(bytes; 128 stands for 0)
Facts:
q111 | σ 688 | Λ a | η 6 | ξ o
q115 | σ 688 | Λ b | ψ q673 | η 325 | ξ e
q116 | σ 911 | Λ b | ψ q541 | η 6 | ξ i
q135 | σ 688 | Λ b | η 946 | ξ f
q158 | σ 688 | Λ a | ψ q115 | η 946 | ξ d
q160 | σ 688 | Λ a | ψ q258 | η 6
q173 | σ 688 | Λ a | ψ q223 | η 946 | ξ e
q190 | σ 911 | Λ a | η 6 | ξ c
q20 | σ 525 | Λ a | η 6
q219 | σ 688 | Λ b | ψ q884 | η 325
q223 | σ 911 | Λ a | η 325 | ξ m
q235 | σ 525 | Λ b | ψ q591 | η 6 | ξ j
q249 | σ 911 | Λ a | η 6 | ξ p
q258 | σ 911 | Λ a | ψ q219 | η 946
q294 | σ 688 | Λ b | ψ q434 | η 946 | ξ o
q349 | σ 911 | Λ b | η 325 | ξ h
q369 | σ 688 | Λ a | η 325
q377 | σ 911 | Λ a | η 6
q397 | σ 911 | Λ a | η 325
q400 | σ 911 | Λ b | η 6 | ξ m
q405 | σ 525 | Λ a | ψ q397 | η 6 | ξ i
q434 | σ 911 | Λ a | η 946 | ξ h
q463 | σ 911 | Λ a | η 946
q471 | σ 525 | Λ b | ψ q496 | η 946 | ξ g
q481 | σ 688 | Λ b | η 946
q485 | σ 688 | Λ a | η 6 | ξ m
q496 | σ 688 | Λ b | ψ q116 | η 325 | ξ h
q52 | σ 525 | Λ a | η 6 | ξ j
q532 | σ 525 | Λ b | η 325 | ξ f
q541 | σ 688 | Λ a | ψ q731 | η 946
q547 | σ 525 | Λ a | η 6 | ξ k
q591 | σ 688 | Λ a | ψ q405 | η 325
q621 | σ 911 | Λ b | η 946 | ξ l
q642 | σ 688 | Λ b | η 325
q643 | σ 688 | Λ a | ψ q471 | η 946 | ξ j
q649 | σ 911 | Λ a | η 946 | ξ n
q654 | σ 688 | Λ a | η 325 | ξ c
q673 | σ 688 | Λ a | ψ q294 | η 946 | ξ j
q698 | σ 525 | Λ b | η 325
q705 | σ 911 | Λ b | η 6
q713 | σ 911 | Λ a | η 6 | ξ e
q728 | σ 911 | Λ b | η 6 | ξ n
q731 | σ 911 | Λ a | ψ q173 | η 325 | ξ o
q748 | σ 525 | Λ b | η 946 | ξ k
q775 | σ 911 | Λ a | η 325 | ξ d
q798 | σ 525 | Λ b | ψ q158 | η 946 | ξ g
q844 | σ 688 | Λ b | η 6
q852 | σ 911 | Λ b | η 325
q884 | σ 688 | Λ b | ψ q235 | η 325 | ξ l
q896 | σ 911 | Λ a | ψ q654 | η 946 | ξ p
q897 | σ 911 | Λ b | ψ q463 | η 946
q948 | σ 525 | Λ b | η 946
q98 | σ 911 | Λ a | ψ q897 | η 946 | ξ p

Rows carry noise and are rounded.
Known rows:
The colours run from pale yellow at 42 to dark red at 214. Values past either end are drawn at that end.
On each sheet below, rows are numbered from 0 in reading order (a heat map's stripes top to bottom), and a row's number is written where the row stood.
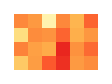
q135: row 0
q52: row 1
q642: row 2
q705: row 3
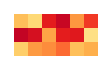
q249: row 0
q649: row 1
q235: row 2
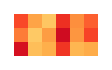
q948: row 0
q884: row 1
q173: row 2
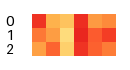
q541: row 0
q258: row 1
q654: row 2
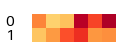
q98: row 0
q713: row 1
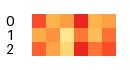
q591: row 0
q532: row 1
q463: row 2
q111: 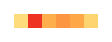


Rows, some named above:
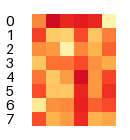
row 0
q728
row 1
q434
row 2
q135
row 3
q190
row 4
q884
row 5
q748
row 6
q160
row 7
q591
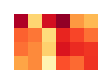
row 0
q223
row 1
q158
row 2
q798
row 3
q643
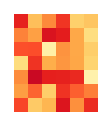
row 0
q397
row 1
q405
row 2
q294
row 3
q111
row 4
q728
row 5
q654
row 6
q621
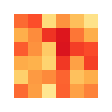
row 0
q731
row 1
q116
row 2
q471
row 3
q496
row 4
q235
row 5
q673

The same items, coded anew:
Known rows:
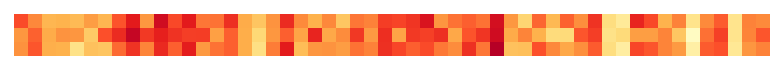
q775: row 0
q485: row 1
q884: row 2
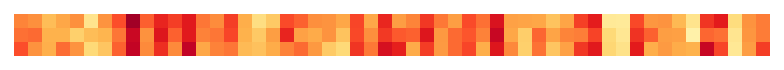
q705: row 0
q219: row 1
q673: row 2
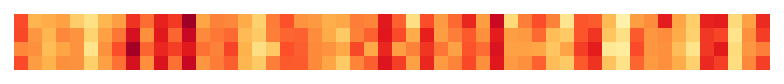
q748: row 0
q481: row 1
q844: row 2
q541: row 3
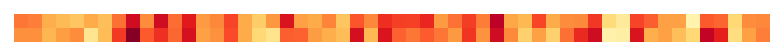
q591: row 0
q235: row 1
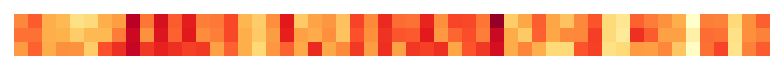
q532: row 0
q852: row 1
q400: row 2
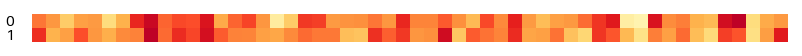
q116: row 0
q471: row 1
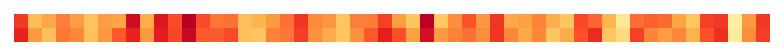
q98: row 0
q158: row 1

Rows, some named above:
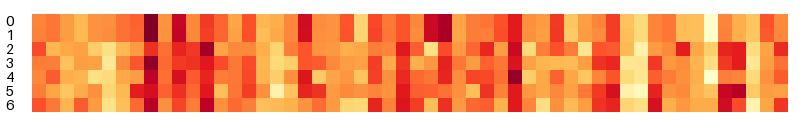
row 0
q731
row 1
q731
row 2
q748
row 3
q160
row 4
q532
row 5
q405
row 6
q643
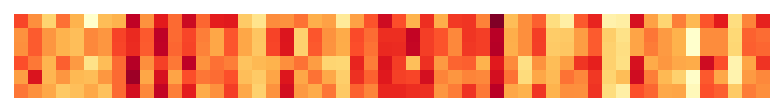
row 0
q649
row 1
q223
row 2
q223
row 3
q643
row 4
q654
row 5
q397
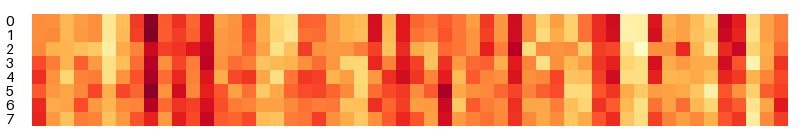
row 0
q235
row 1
q52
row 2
q547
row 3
q643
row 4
q434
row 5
q294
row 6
q798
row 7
q158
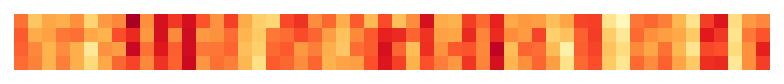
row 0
q249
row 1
q173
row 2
q135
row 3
q621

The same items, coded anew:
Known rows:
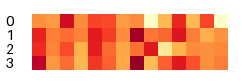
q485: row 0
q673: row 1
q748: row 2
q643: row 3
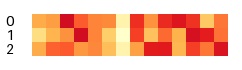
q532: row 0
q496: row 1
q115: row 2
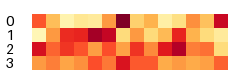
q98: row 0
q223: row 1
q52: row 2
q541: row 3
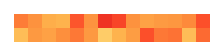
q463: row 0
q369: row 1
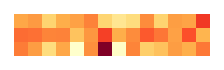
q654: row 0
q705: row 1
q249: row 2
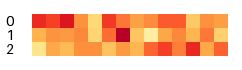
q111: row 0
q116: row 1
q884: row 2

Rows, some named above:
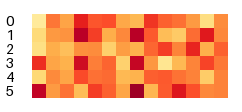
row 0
q397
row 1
q434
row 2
q884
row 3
q649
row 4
q591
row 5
q643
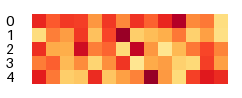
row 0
q235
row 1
q405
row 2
q649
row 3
q190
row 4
q158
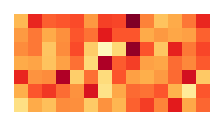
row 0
q173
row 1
q541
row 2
q775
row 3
q621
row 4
q728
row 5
q731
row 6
q884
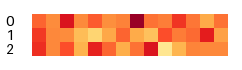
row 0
q135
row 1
q160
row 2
q748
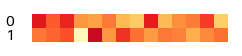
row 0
q547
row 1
q471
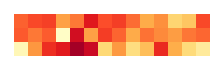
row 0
q294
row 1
q798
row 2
q223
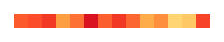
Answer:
q294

